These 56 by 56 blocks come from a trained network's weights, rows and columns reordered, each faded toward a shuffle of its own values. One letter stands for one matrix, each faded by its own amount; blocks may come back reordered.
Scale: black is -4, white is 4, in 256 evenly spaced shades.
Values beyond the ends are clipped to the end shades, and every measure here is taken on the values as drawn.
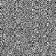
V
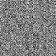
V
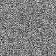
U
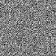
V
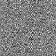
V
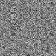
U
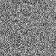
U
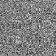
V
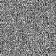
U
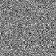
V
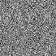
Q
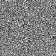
Q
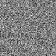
U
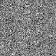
Q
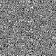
Q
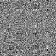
V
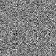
U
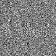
U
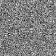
Q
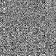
Q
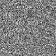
U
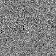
Q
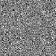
V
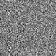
U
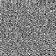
V
